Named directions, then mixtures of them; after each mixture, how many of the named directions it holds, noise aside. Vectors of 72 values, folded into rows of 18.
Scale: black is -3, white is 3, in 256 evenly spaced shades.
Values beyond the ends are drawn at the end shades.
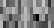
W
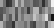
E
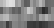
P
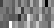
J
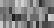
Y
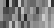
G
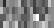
one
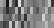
one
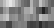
one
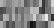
two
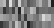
two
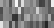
three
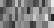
one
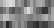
one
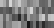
three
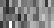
two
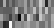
three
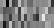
two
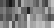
three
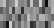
three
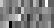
one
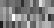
one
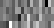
one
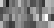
three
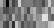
two
